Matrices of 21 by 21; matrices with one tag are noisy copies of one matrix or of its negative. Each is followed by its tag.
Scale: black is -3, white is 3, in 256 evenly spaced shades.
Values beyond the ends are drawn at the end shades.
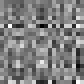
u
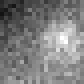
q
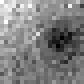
q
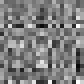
u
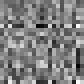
u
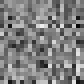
u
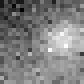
q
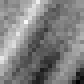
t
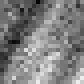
t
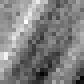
t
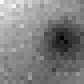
q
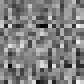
u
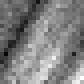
t
